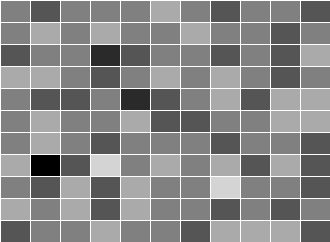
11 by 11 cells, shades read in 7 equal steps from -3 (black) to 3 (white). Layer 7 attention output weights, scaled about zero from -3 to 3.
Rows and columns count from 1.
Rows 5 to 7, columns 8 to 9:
1 -1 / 0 0 / -1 0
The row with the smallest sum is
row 3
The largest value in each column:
1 1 1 2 1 1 1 2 1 1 1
